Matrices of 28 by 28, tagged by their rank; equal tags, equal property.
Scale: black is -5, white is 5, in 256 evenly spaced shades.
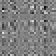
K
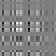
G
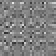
K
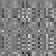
K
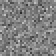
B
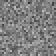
B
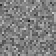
B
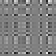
G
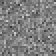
B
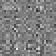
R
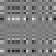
G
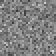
B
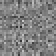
R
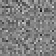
R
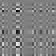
G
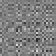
K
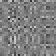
K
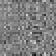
R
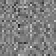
R
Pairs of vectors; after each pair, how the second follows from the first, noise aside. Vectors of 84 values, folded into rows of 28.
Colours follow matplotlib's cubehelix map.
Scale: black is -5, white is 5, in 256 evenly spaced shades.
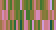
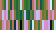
scaled up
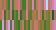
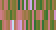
wrapped around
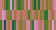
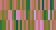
wrapped around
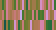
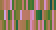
wrapped around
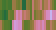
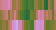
wrapped around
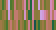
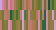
wrapped around
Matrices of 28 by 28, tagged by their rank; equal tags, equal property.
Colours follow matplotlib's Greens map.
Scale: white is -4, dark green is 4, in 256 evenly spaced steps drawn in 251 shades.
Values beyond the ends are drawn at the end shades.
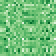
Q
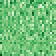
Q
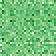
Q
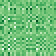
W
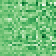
Q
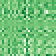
W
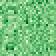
Q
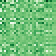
W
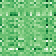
W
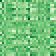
W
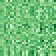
Q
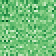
Q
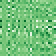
W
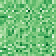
Q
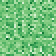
Q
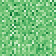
Q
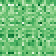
W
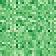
Q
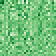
Q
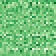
Q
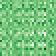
W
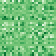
W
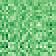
W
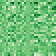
W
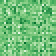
Q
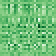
W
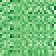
W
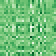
W
